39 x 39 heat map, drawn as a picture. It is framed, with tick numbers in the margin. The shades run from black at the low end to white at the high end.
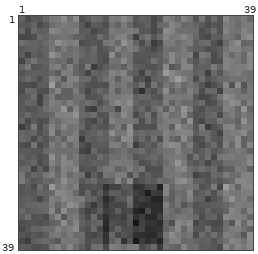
An odd patch, lower than its surroundings, sits in the bottom middle. Stripes running up and down repeat 4 times from left to right. The ninth with the lowest average is the bottom middle. Overall the values sit about 40% of the way up the scale.
